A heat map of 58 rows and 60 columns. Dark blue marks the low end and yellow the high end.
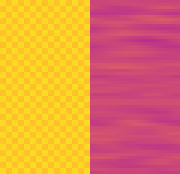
The table splits into one row of 2 panels. Panel 1,1: very high, checkered, faint in contrast. Panel 1,2: middling, streaked across, faint in contrast.
